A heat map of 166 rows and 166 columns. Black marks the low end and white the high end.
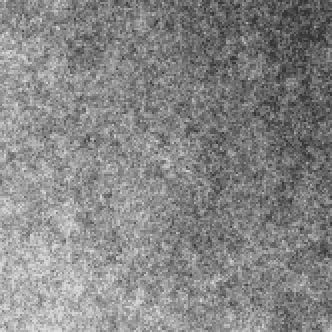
Average level on the scale: 50%. Histogram: bell-shaped. Slope: up to the bottom left. Ninth with the highest average: bottom left.
